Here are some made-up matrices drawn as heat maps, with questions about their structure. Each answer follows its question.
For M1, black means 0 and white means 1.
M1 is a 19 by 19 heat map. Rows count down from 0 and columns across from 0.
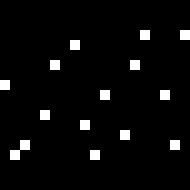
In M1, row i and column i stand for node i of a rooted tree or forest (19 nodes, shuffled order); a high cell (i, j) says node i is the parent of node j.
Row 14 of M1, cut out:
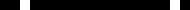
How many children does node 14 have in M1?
2
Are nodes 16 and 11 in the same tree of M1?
no
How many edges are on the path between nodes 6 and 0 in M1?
4
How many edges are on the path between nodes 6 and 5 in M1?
1
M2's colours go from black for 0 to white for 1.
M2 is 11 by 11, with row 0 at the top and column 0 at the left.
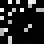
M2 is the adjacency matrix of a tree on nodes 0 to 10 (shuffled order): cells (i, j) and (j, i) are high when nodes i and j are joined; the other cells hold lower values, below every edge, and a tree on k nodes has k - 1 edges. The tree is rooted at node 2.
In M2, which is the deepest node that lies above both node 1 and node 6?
7
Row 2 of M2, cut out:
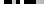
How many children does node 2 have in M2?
5
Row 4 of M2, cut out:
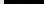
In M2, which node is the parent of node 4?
0
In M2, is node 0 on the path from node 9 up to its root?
no
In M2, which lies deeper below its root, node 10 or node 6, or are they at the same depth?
node 6
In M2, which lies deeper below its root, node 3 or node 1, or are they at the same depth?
node 1
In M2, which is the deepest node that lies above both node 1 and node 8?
0
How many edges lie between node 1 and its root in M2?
3
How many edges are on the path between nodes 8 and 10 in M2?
3
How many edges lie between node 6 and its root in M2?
3
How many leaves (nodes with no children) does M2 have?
8
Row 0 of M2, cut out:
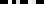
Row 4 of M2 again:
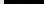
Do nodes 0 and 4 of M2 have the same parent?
no
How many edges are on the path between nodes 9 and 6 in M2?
4
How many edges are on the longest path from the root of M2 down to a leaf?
3
